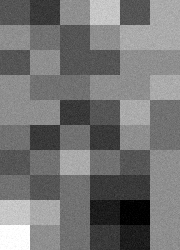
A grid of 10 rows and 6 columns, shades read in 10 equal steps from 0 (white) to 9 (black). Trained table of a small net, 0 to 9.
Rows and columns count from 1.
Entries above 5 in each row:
3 1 3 0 2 2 2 3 2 2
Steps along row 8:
up down up same down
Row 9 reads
2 3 5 8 9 4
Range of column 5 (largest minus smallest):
6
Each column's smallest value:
0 3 3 2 3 3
